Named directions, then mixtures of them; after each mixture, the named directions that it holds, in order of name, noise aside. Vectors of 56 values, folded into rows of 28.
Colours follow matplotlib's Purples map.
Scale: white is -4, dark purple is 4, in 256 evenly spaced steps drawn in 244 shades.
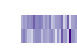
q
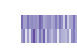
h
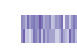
h, q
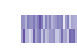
h, q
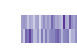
h, q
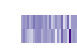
q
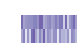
h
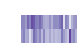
h, q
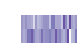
q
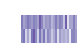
h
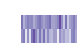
h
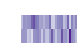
q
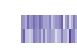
h, q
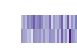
q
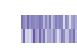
h, q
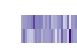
q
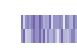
h, q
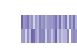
h, q
